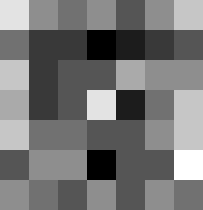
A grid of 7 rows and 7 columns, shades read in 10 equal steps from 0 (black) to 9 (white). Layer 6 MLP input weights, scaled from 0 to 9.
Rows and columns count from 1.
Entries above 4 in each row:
5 0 4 3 3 3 3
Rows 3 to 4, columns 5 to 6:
6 5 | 1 4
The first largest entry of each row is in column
1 1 1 4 1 7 1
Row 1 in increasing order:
3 4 5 5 5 7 8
